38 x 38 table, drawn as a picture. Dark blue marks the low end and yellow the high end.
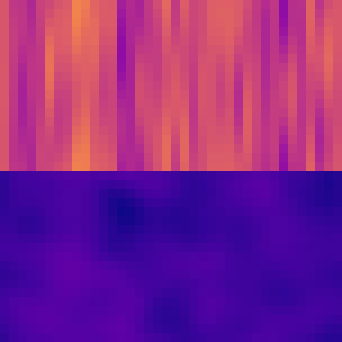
The table splits into 2 rows of 1 panel. Panel 1,1: middling, streaked downward. Panel 2,1: very low, blotchy, faint in contrast.
